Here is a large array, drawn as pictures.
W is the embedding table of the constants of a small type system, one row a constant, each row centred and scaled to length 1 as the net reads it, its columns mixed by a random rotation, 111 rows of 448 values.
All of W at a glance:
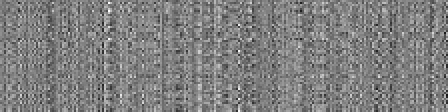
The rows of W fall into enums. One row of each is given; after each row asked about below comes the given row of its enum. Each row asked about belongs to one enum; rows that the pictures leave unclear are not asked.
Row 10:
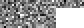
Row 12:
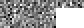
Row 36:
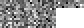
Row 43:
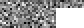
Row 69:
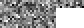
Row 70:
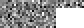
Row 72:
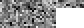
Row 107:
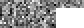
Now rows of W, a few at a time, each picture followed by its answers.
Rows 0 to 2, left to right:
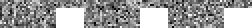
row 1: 72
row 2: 10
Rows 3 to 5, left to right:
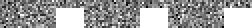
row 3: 10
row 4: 36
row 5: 12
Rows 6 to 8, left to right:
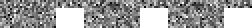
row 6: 12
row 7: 69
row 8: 69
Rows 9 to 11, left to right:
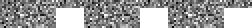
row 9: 10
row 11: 10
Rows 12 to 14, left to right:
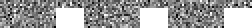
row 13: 10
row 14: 70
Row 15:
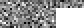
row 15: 43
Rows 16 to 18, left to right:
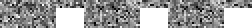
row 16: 69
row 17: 72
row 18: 72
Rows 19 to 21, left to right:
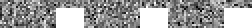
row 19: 107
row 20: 12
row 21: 72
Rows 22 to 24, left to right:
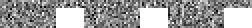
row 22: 70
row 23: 12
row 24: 107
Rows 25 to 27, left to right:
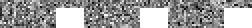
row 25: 107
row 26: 10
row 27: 72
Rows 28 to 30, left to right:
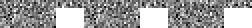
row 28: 12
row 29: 12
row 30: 70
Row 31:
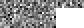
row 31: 12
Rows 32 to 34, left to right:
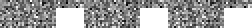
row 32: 36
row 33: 36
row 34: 36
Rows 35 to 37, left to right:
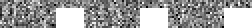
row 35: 107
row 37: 12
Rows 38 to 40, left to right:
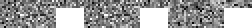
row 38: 10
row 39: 10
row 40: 72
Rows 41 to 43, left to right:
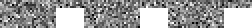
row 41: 69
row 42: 12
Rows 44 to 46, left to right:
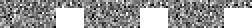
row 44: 12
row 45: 70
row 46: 70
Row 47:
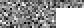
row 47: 43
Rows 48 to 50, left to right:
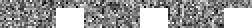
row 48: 36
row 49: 69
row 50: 107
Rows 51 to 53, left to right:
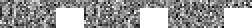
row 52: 107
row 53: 70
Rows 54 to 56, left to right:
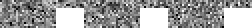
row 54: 72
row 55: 69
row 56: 12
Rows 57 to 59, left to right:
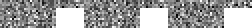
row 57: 36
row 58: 36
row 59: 70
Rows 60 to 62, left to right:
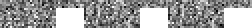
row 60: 36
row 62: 107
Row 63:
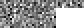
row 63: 12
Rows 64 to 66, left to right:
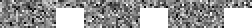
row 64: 72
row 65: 69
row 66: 70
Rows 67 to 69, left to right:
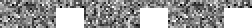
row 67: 69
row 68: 107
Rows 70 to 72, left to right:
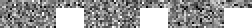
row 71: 36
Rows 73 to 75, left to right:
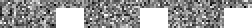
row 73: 107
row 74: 10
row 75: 36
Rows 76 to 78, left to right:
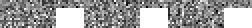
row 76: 36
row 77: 36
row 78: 107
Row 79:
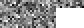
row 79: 69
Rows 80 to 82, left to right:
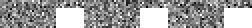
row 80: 70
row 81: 36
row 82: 69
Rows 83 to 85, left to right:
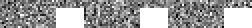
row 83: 10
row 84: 107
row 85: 70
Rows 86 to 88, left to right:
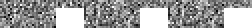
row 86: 12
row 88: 107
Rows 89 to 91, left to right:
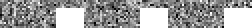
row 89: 107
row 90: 72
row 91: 70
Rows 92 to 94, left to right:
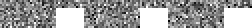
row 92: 36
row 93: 12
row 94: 69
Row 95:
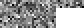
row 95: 69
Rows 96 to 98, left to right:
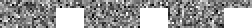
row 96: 69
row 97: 70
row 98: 107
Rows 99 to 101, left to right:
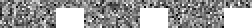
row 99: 107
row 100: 69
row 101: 12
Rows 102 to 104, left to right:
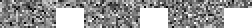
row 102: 72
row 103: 69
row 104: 10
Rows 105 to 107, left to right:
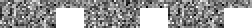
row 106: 36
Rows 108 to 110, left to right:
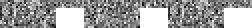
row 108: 107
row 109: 12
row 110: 107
